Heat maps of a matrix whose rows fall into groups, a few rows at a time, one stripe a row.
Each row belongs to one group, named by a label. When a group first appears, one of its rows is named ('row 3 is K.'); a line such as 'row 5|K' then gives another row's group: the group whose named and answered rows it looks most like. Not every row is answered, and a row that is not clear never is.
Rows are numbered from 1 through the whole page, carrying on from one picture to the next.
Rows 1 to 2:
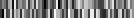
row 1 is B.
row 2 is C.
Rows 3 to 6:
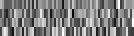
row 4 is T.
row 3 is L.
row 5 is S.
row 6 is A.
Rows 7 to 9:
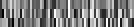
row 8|C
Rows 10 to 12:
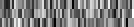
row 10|T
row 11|S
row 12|B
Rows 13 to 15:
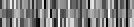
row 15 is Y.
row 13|C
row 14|T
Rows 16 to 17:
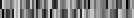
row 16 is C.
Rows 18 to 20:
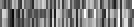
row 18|S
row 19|A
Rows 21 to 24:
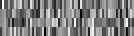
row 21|B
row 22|Y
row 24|C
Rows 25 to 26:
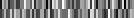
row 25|A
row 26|C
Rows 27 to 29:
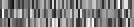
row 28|B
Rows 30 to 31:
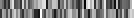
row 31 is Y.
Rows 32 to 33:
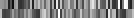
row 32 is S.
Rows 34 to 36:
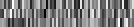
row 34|S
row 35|C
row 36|L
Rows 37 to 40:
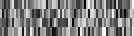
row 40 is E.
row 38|Y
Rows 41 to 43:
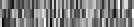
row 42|S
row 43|T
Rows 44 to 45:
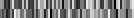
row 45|T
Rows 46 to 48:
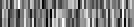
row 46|B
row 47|A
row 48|A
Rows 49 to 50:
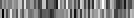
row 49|E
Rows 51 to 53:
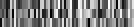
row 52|B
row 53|Y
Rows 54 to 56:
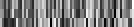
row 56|T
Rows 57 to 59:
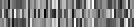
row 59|L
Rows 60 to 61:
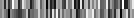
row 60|S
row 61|L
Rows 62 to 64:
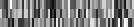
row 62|E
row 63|B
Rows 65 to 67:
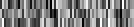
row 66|E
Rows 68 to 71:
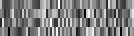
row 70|Y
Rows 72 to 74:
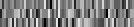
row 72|E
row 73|C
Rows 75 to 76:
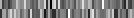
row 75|T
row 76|C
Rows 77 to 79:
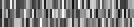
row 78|A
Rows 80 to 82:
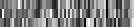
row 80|E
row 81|Y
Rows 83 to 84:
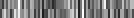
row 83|E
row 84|B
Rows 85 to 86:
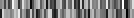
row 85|S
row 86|C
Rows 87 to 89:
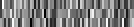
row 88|C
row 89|S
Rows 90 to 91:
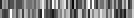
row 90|A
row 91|E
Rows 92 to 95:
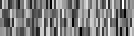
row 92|A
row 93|Y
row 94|T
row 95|Y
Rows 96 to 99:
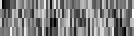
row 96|T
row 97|S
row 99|E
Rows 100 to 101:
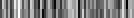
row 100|B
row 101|B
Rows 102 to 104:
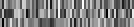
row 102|C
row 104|E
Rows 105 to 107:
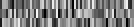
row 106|B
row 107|C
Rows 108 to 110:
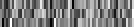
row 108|T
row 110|E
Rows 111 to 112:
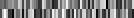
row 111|E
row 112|A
